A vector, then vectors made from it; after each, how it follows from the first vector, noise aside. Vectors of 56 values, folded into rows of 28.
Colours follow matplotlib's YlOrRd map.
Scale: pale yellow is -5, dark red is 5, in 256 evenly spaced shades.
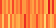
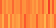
shrunk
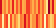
scaled up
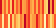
scaled up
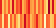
scaled up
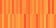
shrunk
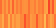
shrunk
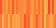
shrunk
